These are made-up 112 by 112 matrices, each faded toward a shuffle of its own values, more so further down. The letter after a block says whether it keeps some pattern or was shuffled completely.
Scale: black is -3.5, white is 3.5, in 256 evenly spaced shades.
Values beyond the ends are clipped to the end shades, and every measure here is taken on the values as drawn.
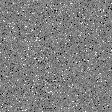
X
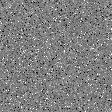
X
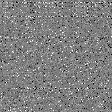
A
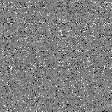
A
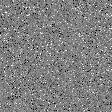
X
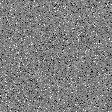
X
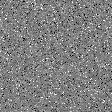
X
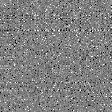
A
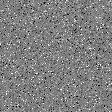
X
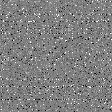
A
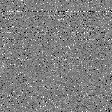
A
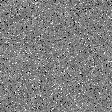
X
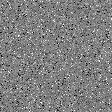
X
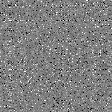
A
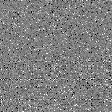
A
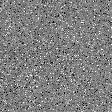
X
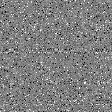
A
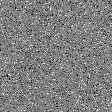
X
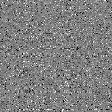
A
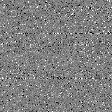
A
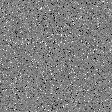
X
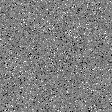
X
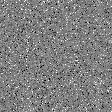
X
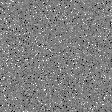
X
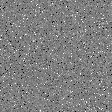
X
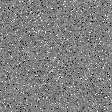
X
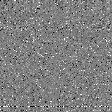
A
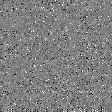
A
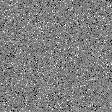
X
